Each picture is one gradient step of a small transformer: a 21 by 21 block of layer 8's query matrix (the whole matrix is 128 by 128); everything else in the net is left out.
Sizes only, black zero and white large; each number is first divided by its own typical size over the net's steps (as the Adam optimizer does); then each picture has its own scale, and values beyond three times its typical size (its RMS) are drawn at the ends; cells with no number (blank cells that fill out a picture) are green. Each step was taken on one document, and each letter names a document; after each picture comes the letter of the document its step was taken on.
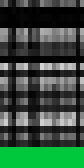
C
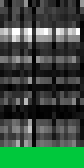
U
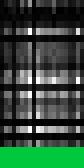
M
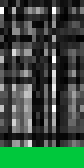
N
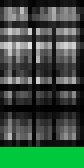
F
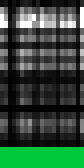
C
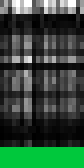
N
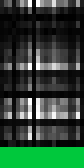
M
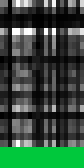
N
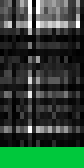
M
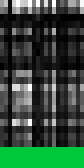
N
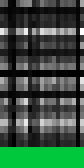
C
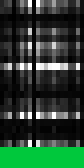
M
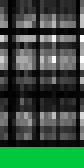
C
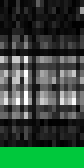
U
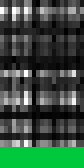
U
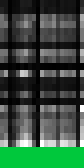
C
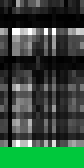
N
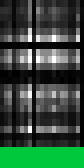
M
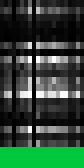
M
